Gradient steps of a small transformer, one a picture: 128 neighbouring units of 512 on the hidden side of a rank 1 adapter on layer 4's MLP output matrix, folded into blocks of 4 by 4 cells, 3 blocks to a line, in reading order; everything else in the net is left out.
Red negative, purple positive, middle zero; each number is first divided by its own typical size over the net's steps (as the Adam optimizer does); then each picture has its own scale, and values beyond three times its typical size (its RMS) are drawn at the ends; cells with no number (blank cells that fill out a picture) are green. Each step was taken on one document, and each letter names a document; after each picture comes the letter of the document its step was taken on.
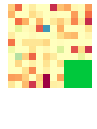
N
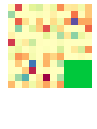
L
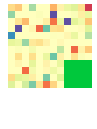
L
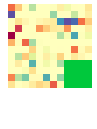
L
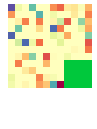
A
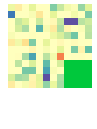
N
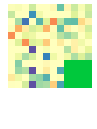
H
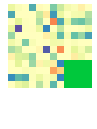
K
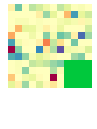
K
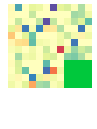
H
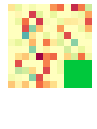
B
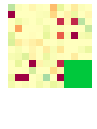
L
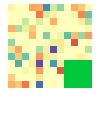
K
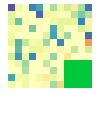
A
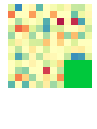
H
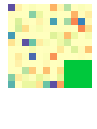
N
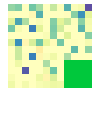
A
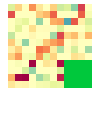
K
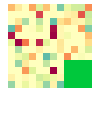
A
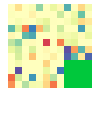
H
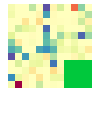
K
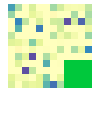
N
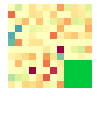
N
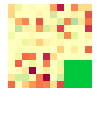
N
